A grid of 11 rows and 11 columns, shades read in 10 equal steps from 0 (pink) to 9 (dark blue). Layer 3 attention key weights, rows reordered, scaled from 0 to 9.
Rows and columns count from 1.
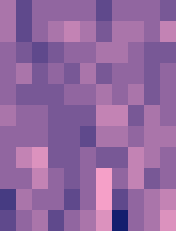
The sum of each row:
48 38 48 46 46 42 44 40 38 43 44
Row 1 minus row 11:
-3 2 1 -2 0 1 5 -5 0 1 4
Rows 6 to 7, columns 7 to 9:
2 2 5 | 3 3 4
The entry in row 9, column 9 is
2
